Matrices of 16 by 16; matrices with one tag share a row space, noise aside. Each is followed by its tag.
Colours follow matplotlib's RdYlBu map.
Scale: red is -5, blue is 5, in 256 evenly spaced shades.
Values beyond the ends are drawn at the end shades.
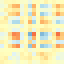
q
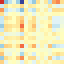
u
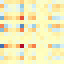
u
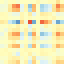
q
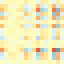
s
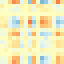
q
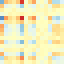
u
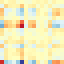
u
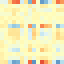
q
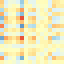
u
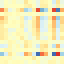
s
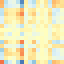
u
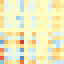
u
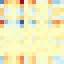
u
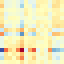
u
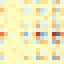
s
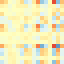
s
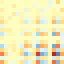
s
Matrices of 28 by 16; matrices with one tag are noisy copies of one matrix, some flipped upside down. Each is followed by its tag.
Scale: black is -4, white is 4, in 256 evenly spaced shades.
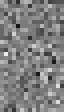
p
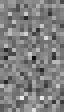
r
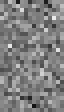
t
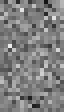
t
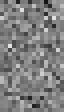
t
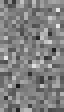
p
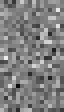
p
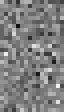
p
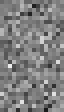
t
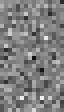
r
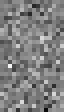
t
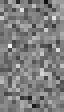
t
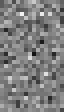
r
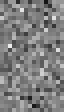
t
